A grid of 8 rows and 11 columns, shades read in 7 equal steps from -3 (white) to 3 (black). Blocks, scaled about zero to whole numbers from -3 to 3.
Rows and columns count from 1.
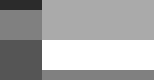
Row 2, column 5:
-1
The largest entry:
2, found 3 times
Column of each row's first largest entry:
1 1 1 1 1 1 1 1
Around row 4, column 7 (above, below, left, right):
-1 -3 -1 -1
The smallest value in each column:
0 0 0 -3 -3 -3 -3 -3 -3 -3 -3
